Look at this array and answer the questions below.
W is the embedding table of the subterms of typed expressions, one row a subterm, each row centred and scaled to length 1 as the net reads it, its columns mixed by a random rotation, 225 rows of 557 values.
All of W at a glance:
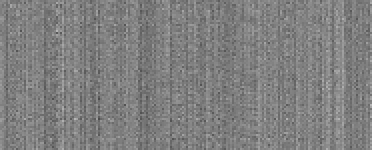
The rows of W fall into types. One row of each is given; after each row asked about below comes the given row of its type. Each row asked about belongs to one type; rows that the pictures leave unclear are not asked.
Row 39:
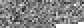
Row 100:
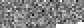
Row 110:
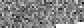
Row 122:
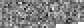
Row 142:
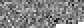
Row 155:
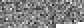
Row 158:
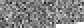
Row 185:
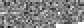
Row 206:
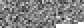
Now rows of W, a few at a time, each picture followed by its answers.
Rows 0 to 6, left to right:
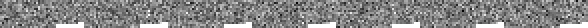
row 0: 39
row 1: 110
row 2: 122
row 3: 158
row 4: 185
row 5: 100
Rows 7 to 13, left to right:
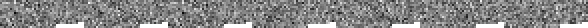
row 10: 110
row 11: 122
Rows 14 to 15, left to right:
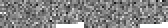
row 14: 100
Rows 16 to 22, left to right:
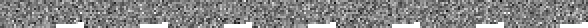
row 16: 155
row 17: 185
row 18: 142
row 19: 110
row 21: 206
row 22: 100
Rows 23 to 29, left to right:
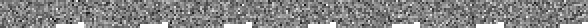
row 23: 142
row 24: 122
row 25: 185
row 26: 155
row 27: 39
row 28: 155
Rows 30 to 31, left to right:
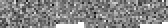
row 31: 206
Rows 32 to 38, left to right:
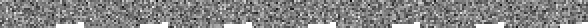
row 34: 110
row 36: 206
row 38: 110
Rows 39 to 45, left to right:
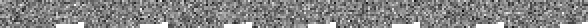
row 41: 158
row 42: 110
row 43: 185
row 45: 185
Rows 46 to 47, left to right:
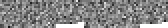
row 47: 155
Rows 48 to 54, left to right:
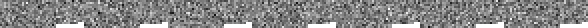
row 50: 122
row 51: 158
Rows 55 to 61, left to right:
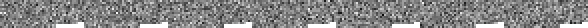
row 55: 100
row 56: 122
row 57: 155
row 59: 122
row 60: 158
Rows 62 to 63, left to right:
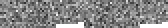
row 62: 39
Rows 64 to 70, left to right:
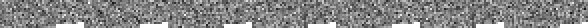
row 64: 100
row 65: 39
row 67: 155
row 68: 100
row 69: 155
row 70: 122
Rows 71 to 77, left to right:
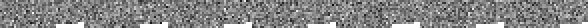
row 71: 206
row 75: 158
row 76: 122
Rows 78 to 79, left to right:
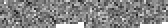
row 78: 39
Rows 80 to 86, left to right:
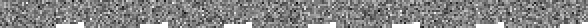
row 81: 206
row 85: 185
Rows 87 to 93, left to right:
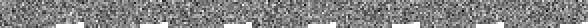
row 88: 110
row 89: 39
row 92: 100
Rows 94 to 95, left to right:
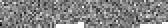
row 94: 158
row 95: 39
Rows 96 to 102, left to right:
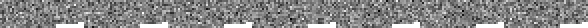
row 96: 206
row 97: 185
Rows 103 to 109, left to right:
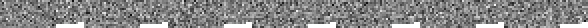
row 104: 122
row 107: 39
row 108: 206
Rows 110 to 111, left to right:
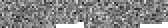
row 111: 185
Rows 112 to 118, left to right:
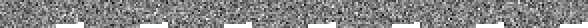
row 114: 185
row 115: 155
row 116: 122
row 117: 100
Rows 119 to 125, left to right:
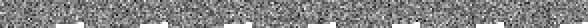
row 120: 100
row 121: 100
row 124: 155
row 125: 158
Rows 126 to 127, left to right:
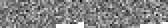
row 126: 206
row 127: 100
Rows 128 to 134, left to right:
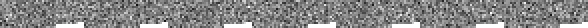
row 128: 158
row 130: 110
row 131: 122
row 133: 100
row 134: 122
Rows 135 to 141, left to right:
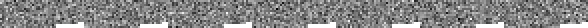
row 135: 206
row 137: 185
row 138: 122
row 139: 110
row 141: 100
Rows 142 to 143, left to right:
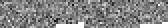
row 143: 39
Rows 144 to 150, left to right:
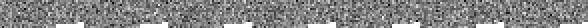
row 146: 110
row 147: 110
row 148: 155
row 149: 155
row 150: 122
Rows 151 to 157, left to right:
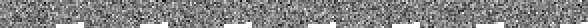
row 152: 142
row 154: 100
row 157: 110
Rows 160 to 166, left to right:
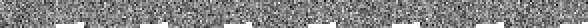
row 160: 158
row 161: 155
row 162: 206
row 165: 158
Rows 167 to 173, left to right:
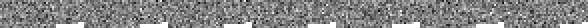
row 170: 185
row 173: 206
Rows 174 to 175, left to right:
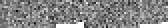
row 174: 155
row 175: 158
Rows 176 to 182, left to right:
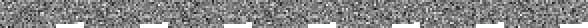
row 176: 110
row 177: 39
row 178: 39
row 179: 39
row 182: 206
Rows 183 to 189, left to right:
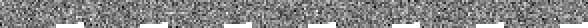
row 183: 100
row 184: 158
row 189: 39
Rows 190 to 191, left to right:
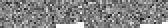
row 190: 155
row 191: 142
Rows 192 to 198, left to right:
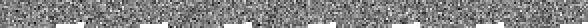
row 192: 155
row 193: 39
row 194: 110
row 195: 158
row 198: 39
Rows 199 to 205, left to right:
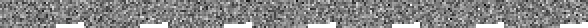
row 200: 206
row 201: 185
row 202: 110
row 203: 155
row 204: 100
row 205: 100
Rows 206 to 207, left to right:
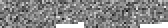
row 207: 110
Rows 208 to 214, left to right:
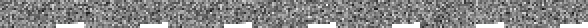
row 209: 122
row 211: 206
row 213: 158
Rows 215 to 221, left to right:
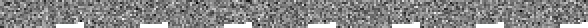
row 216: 185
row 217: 100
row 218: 158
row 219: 110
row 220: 185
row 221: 155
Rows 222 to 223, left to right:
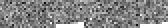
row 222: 158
